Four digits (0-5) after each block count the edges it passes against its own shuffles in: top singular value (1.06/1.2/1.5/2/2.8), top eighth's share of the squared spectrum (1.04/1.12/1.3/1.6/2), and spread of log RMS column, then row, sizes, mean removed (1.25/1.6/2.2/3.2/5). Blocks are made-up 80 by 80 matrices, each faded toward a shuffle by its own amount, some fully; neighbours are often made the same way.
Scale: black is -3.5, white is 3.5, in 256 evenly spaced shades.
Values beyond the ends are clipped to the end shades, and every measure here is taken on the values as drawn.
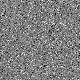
2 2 0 0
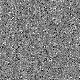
3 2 1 1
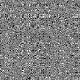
4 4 2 2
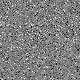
0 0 0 0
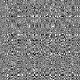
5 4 3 3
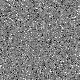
2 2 0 0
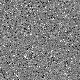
2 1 0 0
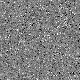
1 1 0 0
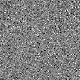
3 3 1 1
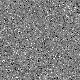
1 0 0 0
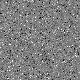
1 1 0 0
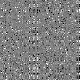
4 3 2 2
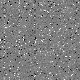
3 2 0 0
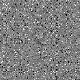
4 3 1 1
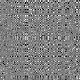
5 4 3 3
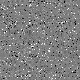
3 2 1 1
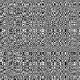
5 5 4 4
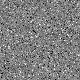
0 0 0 0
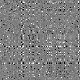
5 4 2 2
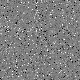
2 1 0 0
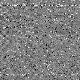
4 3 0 2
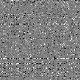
4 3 1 2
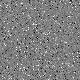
0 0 0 0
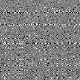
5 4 2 3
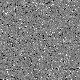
2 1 0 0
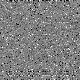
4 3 1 2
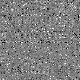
3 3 0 2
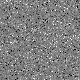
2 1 0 0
